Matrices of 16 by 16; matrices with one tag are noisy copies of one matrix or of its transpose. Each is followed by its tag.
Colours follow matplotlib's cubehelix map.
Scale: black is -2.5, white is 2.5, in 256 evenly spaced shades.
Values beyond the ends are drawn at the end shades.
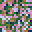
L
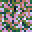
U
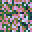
U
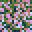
U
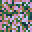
U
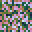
U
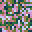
L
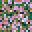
U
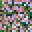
U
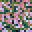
U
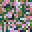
L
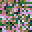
L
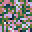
L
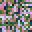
L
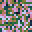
L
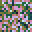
U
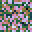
U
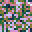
L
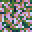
U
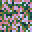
U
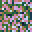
U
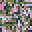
L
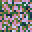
U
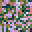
L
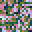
L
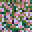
U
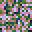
L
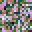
L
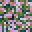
L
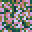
U
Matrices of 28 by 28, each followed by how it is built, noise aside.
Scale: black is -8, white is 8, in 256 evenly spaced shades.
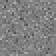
noise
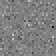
noise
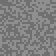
noise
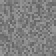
noise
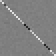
diagonal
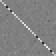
diagonal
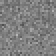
noise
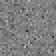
noise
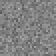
noise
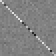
diagonal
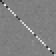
diagonal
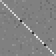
diagonal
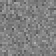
noise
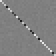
diagonal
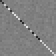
diagonal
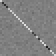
diagonal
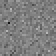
noise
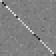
diagonal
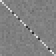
diagonal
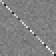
diagonal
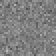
noise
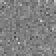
noise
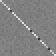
diagonal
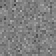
noise
